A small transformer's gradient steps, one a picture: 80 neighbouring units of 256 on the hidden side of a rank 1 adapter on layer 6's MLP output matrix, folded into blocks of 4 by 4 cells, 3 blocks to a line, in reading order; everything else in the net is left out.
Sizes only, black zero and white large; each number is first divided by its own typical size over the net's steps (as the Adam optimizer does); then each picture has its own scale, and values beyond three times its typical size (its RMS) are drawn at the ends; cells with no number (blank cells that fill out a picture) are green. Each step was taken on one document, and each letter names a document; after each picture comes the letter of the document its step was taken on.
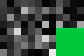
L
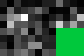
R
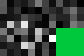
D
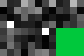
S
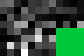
R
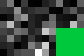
S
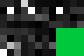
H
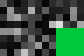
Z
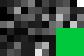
S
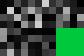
R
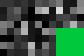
D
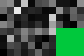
S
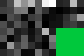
S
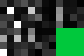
H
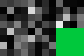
Z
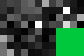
D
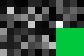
H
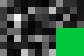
L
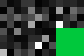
H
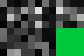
D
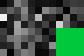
L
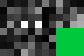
D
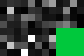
R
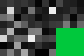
L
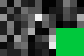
Z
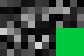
Z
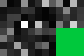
D
